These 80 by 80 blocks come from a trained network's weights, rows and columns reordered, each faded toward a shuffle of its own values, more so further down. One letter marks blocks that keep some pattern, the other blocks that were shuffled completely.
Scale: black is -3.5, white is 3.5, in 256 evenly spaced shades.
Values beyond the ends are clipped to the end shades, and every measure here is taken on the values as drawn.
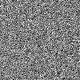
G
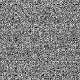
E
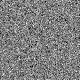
G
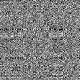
E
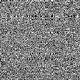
E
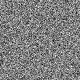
G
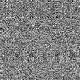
E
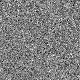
G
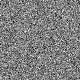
G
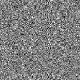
E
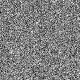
E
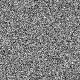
G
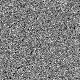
G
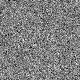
G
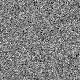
G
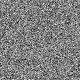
G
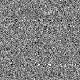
E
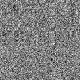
E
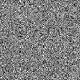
E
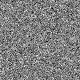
G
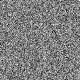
E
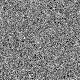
G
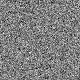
G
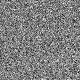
G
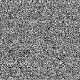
E
